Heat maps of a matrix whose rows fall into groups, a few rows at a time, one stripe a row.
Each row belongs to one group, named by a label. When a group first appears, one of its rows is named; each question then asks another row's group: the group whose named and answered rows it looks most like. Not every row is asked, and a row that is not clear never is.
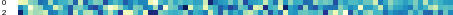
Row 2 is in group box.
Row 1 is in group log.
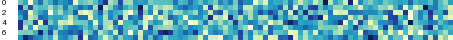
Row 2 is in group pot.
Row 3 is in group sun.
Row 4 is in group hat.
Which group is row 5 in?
box
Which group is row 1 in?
box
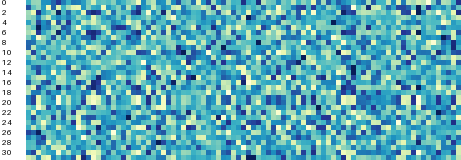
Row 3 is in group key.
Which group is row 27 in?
hat
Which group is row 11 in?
key
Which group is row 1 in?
hat
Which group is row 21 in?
sun
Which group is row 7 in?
sun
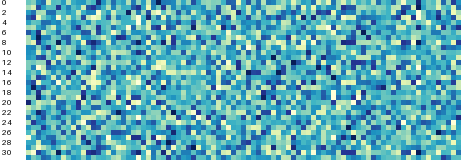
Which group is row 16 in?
pot
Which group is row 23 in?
hat
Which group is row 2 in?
sun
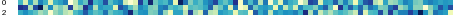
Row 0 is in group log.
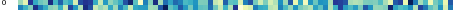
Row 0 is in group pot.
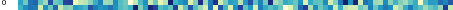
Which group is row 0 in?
hat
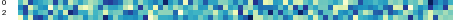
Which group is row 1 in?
pot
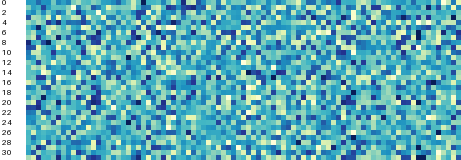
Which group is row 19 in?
key
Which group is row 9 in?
pot
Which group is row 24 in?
sun
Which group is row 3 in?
hat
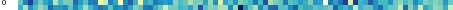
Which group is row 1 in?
key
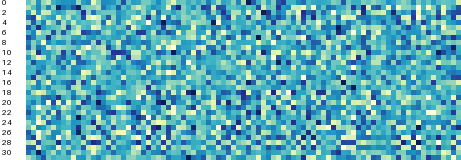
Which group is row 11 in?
box
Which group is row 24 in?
sun
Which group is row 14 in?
hat
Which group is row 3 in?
pot
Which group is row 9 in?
hat
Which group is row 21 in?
log
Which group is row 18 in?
log
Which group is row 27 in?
pot
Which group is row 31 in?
key
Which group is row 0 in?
key
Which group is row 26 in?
log
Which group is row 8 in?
box
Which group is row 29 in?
pot
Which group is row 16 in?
key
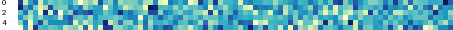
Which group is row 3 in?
log
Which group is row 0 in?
hat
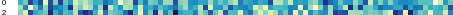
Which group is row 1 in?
box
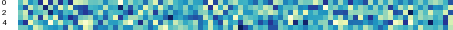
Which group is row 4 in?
pot
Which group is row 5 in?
key
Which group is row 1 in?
sun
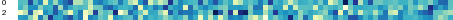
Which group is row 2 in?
key
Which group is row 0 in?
hat
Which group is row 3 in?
box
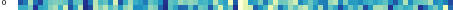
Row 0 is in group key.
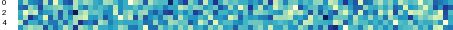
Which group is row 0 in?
hat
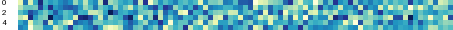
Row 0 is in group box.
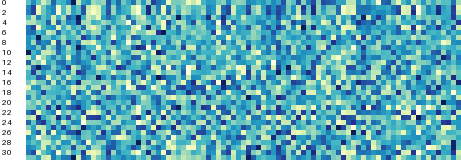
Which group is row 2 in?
pot
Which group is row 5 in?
pot
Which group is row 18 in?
key
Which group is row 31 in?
key
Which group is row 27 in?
log
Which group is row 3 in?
hat
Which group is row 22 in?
pot
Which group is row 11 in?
sun
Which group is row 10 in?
box
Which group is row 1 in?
pot
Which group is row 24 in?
hat
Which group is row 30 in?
pot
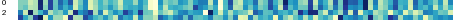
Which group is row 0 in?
sun
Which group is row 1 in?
sun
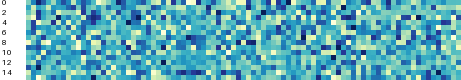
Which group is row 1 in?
key
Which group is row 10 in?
box
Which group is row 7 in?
key
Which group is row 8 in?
key
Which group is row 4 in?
sun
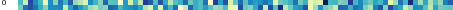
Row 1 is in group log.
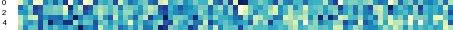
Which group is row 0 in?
key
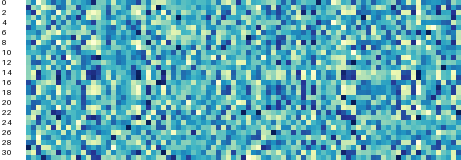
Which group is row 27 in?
box
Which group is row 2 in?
pot
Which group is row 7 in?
key
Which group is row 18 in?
pot
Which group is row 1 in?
box
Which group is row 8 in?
pot
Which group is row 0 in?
sun
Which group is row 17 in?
pot
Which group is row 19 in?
key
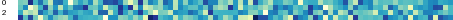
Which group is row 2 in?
box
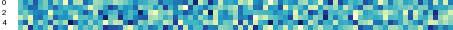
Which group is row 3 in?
box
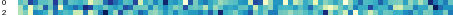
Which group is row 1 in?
sun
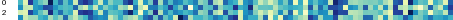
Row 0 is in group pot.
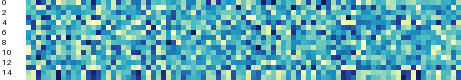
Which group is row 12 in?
box
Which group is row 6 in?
log
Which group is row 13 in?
pot
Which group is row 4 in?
pot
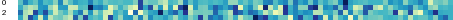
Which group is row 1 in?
log
